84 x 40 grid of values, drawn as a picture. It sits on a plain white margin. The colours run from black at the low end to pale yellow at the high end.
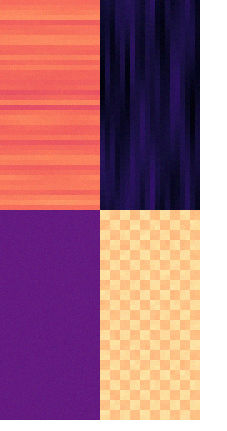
It is made of 2 by 2 panels. Panel 1,1: high, streaked across, faint in contrast. Panel 1,2: very low, streaked downward, faint in contrast. Panel 2,1: low, flat. Panel 2,2: very high, checkered, faint in contrast.
